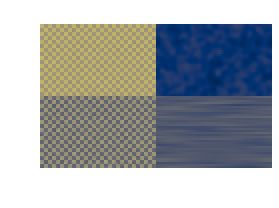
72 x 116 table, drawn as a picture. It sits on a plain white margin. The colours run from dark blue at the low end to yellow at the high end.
The table splits into 2 rows of 2 panels. Panel 1,1: high, checkered. Panel 1,2: very low, blotchy, faint in contrast. Panel 2,1: middling, checkered, strong in contrast. Panel 2,2: low, streaked across, faint in contrast.
